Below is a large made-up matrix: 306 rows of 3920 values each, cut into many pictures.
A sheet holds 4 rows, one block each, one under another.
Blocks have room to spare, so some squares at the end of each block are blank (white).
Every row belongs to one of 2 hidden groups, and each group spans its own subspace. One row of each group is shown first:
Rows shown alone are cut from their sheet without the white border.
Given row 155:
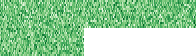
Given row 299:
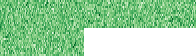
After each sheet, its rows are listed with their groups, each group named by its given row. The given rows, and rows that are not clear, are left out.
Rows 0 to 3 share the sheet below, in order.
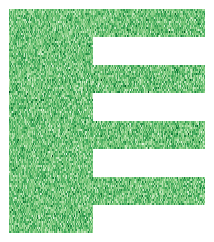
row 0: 155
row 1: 155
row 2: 155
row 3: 299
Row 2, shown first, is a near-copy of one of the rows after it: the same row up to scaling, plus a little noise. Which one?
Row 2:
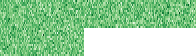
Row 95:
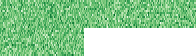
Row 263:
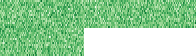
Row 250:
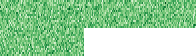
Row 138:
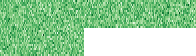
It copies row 138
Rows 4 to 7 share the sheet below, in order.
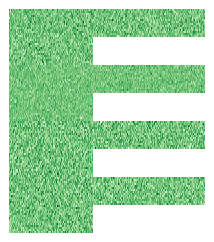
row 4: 155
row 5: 299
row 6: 299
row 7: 299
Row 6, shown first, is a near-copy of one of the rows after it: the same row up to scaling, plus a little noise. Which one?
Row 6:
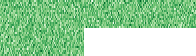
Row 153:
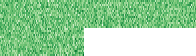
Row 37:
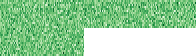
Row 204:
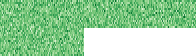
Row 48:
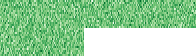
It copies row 48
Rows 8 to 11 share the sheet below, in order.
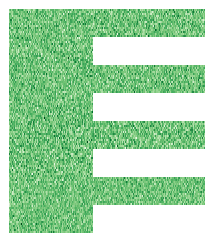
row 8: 155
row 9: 299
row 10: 155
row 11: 299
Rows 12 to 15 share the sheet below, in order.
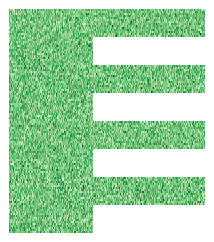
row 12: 155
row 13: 299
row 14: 155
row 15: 299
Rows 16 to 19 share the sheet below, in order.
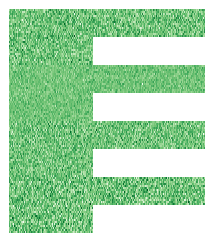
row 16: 155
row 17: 155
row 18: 299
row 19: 155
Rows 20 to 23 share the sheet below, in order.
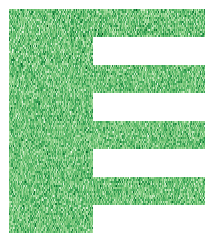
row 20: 155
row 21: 299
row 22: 299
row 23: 299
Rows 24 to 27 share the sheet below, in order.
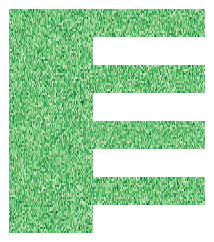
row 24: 155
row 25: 299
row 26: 155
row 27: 155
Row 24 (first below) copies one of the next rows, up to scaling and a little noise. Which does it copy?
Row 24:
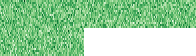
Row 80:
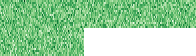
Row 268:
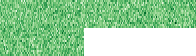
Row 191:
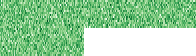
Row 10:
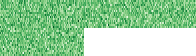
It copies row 80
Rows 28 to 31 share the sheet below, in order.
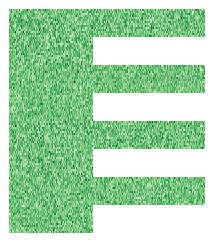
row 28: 155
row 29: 299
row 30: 299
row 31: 299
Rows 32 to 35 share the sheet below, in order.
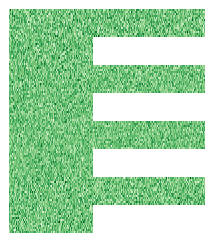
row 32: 155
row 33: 299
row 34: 299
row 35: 299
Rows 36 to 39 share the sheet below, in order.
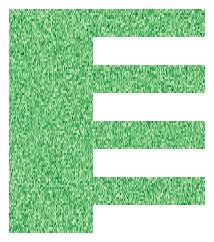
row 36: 155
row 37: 299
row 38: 299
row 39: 299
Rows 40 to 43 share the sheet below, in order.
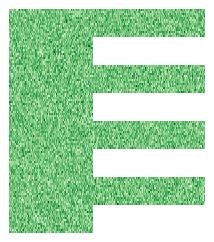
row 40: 155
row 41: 299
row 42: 155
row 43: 155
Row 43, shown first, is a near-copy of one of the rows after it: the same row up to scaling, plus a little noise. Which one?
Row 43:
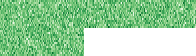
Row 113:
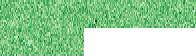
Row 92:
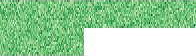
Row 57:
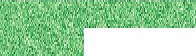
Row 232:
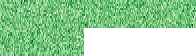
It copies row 57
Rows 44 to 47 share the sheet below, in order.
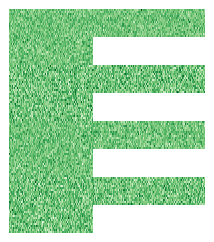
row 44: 155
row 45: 299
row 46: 155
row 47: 299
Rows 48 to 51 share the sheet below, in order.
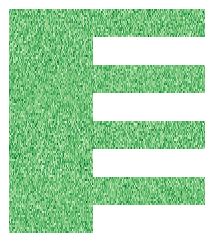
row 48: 299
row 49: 299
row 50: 299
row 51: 299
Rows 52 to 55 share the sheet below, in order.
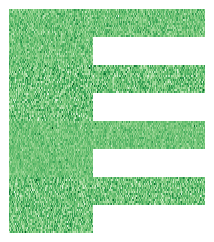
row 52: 299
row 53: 155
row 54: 299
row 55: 299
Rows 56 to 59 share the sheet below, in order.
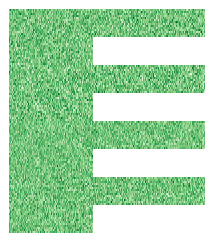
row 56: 155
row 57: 155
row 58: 155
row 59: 299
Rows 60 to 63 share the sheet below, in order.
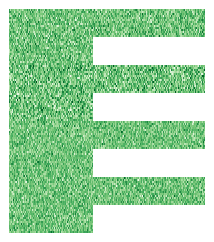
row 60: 155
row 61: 155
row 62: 155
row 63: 299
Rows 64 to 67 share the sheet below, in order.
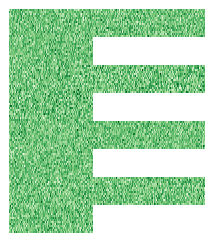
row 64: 299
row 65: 155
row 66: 155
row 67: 299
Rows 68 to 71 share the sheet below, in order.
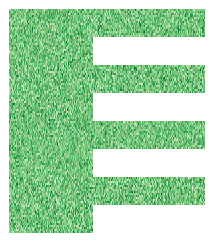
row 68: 155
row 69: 299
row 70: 299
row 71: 299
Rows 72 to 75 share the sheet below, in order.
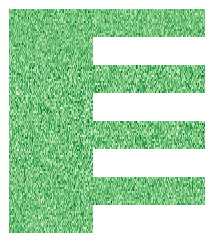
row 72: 299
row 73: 155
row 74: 155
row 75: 299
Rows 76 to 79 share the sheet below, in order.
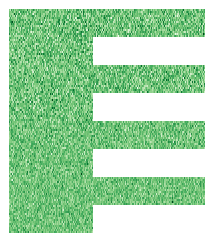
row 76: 155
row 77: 155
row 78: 299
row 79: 299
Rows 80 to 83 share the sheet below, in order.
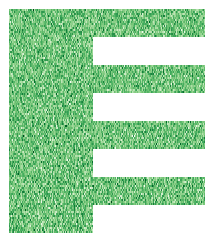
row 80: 155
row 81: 299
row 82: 299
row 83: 299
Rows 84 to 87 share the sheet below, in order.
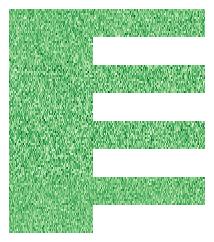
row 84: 155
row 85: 299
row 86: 155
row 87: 299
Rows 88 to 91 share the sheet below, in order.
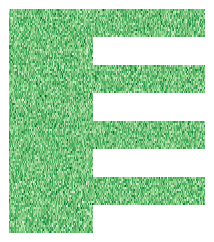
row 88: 299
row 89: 299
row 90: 299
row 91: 155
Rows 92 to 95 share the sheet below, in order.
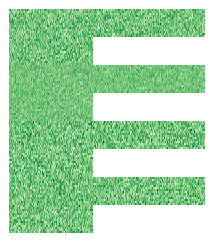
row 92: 155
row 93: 155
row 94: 155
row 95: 155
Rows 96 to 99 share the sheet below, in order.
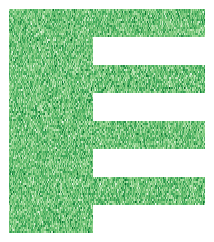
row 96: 299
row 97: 155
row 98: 299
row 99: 155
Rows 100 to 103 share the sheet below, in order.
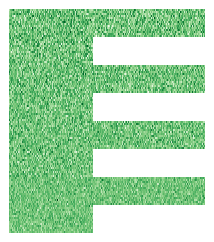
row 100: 155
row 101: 299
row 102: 299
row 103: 299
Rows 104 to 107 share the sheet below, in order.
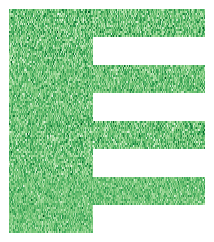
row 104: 299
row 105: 299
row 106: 155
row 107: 299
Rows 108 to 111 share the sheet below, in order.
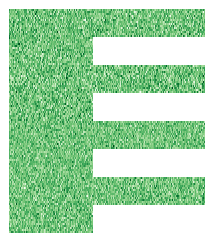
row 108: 299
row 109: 155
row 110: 299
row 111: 155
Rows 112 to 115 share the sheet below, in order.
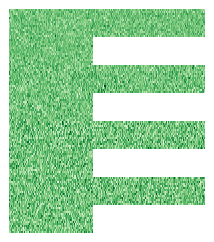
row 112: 155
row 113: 155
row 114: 299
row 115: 299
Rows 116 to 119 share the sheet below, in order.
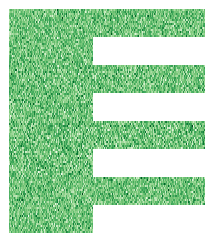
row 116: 299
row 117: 299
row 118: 155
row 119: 155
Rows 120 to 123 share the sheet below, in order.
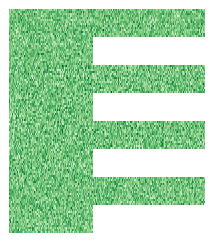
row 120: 155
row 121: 299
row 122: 299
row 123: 299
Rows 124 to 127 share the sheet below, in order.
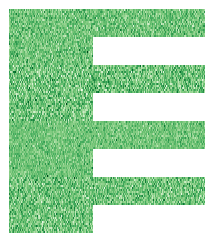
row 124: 299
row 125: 155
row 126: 299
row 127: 299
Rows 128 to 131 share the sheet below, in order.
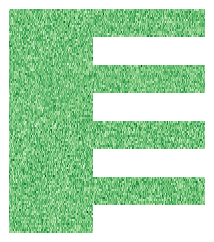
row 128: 299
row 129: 155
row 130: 299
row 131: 155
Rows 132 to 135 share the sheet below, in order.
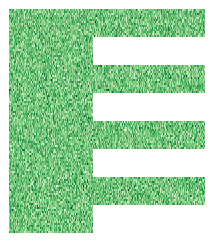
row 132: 299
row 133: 299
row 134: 299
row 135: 299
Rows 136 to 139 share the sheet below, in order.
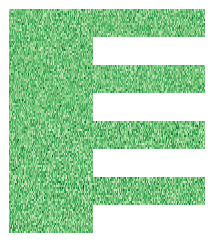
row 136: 299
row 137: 299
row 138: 155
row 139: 299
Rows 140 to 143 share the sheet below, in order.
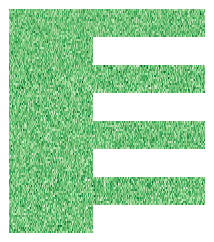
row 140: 299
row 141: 155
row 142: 299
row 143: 299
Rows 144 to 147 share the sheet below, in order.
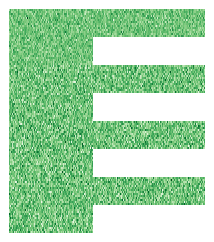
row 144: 299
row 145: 299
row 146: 155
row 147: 299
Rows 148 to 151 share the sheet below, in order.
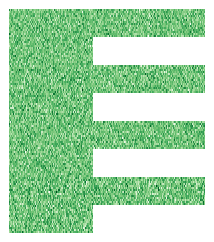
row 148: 299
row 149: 155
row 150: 155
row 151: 155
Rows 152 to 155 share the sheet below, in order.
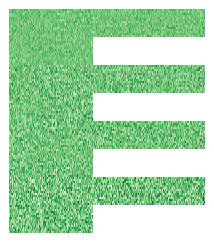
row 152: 299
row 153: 299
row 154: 299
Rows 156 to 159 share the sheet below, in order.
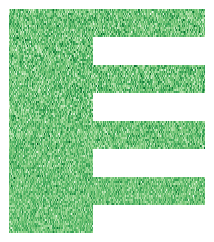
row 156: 155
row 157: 155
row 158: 155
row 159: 299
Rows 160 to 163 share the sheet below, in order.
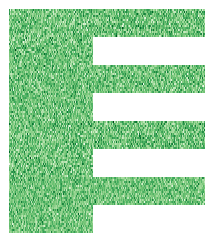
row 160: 155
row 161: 299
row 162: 155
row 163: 155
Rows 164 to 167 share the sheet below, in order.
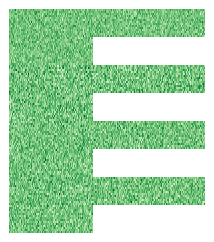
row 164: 299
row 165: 299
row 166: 299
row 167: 155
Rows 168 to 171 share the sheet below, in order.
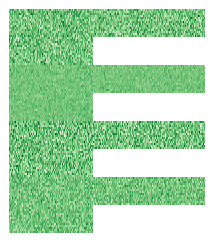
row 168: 155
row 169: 299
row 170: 299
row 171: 299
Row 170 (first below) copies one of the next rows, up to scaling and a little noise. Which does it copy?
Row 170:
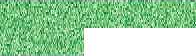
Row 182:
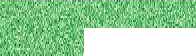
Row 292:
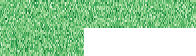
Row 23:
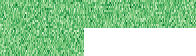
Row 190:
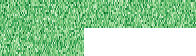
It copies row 190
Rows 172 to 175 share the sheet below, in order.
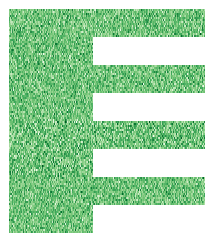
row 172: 155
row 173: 299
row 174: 299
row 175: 155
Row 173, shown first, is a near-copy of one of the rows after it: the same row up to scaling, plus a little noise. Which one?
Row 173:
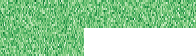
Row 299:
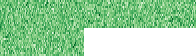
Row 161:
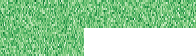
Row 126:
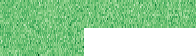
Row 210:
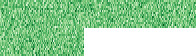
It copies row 161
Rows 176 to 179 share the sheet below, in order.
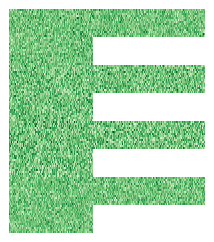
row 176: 155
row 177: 155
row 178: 299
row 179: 155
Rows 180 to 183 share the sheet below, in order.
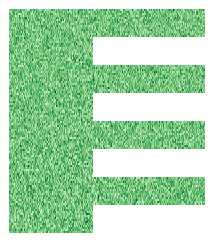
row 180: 155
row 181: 155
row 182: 299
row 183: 155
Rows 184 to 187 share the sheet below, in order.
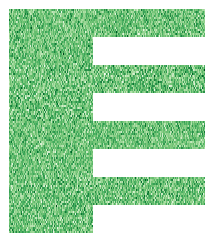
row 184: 155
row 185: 155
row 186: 299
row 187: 299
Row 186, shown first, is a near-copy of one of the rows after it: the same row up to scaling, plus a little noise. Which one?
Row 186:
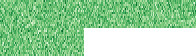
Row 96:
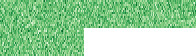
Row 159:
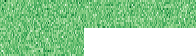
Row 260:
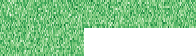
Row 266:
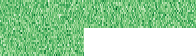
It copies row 96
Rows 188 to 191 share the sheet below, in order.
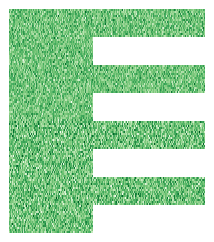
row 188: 299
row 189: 299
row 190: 299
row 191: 155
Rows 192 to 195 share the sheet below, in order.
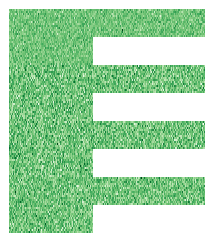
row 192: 299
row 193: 299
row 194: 299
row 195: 155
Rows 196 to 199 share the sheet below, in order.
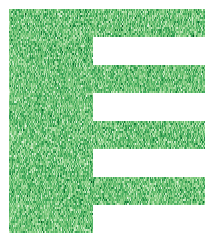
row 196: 299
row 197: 299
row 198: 299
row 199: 155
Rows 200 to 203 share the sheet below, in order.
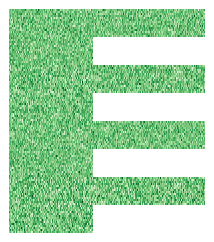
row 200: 299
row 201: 155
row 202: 155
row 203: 155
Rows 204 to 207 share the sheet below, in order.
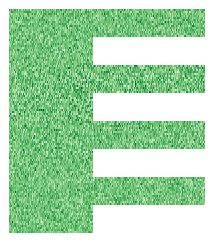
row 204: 299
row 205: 155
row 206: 299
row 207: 155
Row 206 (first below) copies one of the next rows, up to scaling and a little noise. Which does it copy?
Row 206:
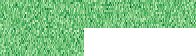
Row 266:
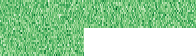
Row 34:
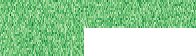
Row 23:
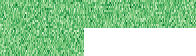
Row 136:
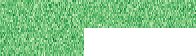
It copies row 23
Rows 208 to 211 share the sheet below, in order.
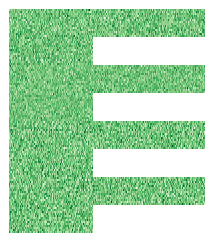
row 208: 155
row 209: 155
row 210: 299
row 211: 299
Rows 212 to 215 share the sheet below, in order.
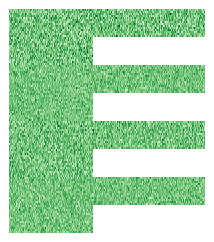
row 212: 299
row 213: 155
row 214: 299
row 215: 155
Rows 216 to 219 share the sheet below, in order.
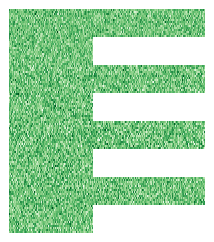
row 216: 299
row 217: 155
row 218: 155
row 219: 299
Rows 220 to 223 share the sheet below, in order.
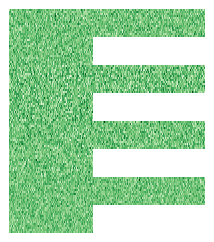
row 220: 299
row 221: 299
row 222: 155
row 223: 299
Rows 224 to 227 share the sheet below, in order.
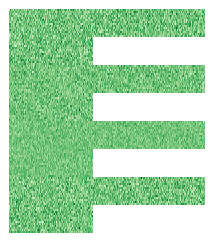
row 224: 299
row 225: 155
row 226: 299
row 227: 155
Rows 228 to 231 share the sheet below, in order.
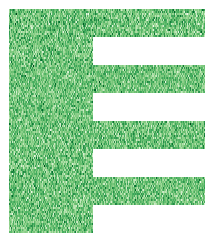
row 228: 155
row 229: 155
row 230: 155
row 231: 299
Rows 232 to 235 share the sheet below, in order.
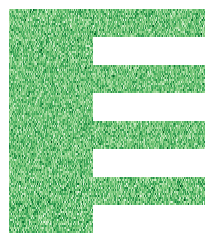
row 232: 155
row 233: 299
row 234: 299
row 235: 155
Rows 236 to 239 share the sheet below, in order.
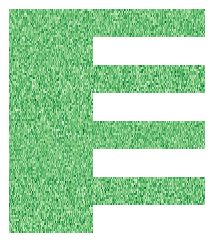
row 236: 299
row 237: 155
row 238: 299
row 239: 299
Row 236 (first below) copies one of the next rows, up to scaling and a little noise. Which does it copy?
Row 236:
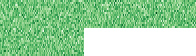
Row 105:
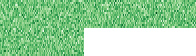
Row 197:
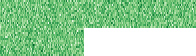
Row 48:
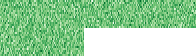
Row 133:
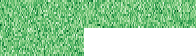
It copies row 105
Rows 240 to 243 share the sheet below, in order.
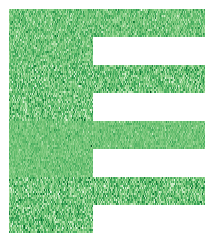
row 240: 155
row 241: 299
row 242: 299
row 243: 155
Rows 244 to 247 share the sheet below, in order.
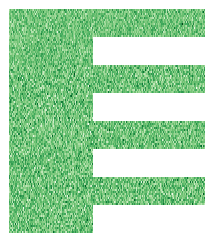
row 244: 299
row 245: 299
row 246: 155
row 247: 299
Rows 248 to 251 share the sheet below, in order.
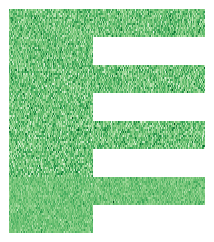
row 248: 299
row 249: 299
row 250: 155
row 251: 155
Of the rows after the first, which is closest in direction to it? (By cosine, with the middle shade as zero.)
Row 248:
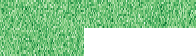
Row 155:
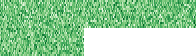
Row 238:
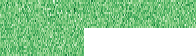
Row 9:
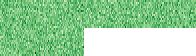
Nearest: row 9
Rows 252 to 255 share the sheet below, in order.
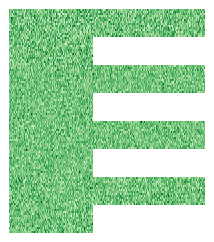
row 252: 299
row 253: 299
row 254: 155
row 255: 299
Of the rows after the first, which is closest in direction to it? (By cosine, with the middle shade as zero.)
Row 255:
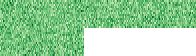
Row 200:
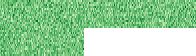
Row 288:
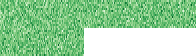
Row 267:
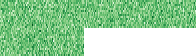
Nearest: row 267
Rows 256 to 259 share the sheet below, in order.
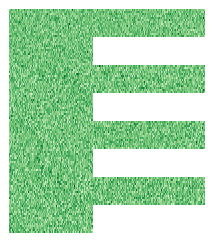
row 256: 299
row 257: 155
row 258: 299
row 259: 299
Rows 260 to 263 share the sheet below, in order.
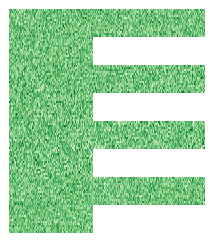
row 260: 299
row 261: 299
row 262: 155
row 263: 155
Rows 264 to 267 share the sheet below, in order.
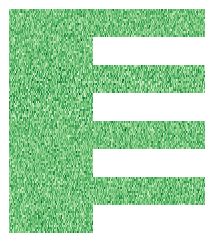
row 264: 155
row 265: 155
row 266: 299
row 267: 299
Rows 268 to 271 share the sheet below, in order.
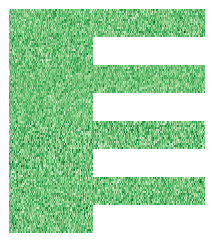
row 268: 155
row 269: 155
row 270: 155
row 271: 299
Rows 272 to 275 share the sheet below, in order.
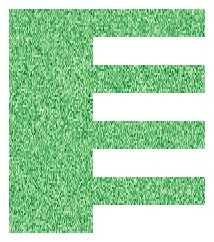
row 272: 155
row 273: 155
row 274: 299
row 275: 299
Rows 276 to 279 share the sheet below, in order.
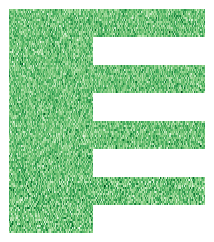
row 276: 155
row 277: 155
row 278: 155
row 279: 155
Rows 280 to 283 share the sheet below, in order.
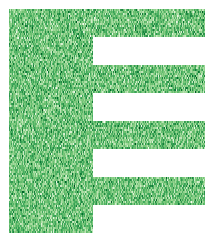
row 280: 155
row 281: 155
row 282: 299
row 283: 299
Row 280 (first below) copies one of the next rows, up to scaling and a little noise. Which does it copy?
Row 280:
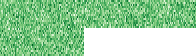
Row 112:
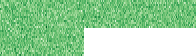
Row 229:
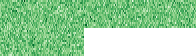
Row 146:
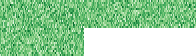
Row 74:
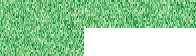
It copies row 74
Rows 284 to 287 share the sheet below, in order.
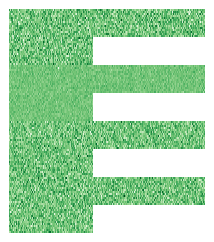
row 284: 299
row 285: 299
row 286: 155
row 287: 299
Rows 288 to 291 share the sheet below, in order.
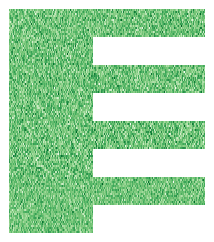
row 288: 299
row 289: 155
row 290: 155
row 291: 299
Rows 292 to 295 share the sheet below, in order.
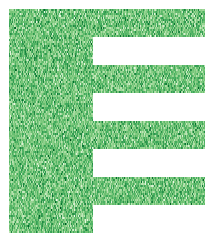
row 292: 299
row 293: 299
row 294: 155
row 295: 299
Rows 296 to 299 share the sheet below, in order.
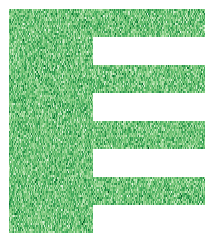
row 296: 299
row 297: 299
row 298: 299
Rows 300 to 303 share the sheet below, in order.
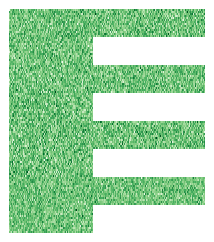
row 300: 155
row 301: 155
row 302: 299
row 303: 155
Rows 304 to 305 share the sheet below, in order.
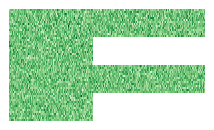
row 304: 299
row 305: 155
